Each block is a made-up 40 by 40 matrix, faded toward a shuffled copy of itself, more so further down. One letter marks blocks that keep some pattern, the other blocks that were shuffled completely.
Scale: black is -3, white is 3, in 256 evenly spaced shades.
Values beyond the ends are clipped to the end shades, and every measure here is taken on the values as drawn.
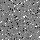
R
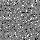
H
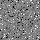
R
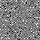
H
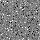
R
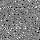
H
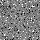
R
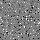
H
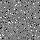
H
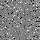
H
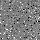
R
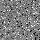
R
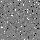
R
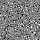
H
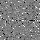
H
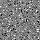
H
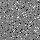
R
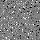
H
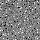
R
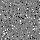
R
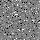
R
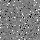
H
